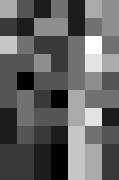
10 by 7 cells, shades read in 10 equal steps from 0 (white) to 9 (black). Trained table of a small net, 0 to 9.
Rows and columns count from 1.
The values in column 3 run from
4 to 8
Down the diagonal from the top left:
3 8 7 7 5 5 8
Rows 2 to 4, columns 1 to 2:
7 8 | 2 5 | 6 6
